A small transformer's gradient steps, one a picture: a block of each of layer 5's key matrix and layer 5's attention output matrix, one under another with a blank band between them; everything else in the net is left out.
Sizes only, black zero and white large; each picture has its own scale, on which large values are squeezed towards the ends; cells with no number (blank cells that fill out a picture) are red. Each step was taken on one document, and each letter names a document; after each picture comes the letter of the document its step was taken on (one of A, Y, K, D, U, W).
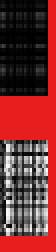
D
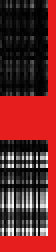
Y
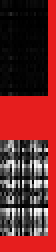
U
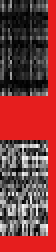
Y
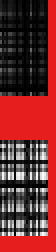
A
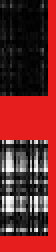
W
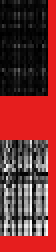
D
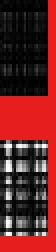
D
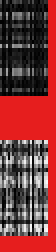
D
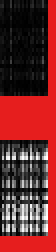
Y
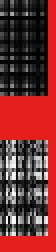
U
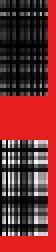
U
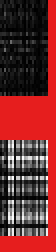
A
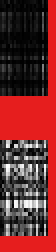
D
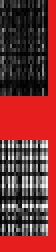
Y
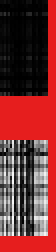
U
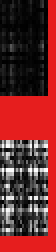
W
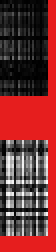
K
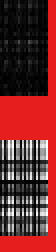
A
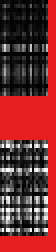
W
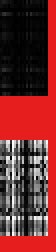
U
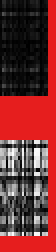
U
